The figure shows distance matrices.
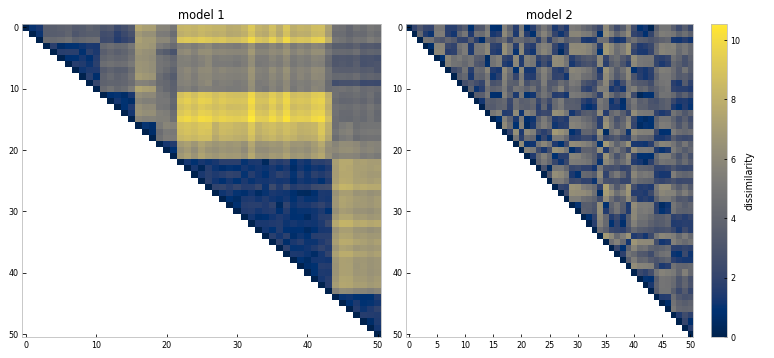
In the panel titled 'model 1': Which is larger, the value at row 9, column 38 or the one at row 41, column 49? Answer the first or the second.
the second
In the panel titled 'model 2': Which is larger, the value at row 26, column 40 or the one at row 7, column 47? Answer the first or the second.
the second
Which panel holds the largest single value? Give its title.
model 1
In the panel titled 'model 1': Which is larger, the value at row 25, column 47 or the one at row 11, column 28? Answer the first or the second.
the second
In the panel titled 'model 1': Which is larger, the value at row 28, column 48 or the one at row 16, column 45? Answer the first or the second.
the first
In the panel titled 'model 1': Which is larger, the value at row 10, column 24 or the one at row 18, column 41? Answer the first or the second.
the second
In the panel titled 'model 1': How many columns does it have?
51
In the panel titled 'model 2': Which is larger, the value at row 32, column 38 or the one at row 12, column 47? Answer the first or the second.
the second
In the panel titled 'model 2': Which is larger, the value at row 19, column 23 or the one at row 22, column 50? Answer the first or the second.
the first
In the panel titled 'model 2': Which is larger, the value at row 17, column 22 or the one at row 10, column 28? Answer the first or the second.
the first
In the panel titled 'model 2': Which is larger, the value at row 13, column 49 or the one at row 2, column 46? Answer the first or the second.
the second
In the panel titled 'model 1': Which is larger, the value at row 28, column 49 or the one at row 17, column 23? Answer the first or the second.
the second
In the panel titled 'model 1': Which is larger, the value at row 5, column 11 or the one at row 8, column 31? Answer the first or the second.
the second
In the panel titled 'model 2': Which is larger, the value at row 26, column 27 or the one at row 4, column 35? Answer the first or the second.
the second
